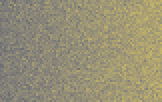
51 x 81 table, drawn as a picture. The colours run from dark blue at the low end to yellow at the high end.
On average the colour sits 60% of the way up the scale. There is an overall slope up to the right. No regular stripes run through it. No row or column stands out. The grain is fine, like static.
